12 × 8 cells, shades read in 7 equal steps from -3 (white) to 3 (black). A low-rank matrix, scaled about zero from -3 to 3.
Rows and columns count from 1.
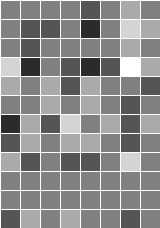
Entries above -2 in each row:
8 7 8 6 8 8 7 8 7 8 8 8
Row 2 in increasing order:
-2 -1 0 0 0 1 1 2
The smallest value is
-3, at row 4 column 7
